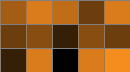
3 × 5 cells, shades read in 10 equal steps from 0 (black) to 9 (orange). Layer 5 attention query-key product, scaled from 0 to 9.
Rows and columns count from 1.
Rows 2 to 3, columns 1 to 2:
4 5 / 2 8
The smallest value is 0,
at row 3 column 3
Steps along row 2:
up down up down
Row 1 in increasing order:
4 6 7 8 8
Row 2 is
4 5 2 5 4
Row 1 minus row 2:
2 3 5 -1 4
